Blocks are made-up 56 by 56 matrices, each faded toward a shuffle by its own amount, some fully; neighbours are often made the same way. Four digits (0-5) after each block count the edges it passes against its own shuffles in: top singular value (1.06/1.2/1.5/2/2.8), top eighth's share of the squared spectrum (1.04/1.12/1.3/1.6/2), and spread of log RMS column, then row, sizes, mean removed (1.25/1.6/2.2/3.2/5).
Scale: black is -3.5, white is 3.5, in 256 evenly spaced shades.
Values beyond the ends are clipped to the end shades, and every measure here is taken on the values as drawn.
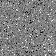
0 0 0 0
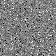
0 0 1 0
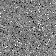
0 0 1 0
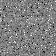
0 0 0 0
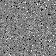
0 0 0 0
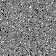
0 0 0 0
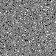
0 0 0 0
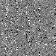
1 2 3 0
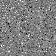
0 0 1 0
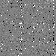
4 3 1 1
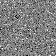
0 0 0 0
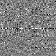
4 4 1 2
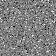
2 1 0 0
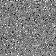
2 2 0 1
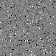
1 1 0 0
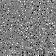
2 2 0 0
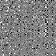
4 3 2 2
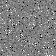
0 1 0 0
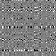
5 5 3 3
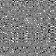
4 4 2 3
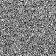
3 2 1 1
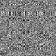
4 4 2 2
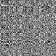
4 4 2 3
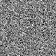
2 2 1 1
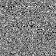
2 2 0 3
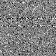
1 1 0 2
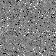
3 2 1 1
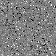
2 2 0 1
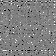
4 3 0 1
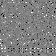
3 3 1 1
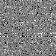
2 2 2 2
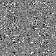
1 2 2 2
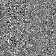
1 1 3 0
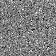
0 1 0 0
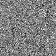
0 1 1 0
